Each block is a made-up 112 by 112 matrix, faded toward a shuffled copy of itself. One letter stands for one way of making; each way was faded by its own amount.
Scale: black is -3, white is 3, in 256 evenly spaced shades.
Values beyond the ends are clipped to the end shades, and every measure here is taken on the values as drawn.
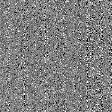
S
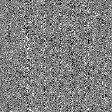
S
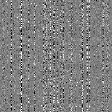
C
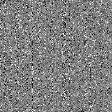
S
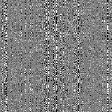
C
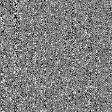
S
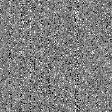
S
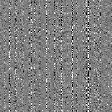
C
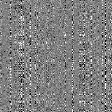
C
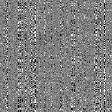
C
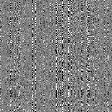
C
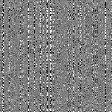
C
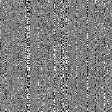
C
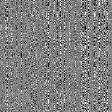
C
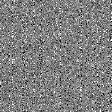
S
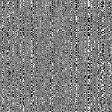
C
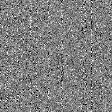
S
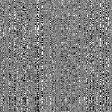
C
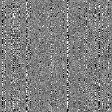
C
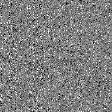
S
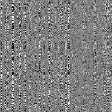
C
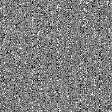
S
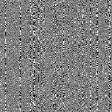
C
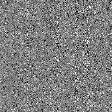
S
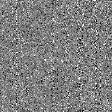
S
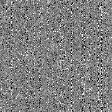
S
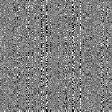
C
